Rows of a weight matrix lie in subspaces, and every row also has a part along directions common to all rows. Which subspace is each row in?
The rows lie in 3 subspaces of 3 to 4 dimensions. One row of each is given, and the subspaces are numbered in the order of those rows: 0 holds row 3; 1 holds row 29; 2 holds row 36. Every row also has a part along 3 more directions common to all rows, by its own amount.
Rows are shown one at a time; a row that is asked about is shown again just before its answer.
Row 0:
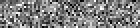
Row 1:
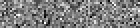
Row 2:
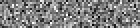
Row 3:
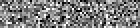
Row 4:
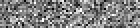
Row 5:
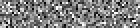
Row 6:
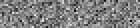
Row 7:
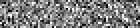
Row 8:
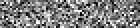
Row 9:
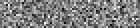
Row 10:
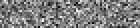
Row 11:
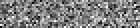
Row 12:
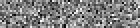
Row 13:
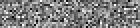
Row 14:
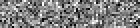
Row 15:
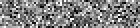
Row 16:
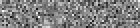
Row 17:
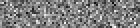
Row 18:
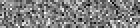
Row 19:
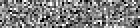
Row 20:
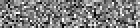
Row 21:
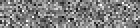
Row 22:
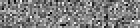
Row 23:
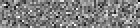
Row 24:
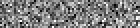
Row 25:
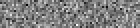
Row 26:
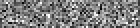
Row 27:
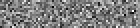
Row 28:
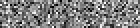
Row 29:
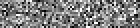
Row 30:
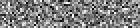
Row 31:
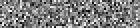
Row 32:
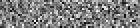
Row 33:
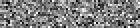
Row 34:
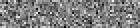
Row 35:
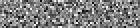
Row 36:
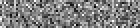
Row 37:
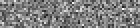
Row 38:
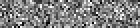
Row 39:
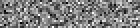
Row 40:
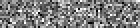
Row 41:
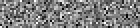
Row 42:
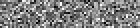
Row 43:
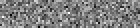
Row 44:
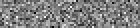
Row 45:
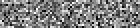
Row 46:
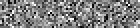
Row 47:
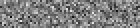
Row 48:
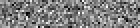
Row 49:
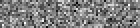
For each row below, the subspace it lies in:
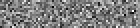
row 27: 1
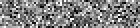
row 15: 2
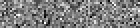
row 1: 1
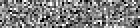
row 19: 0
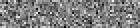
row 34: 0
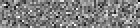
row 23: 0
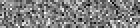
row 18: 1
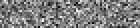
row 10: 0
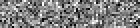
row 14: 0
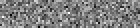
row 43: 2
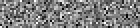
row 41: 2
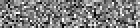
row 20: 1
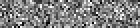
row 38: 1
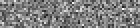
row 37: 1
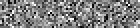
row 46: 0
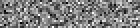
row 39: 2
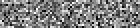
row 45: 1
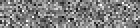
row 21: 0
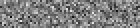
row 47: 2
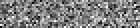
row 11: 2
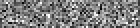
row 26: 1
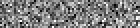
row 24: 2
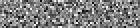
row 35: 2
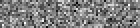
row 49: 0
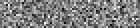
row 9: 1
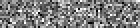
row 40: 0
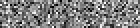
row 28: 1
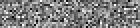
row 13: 2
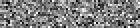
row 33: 0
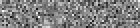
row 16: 0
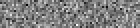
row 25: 2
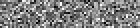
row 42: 2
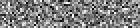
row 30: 2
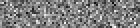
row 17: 1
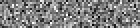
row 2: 2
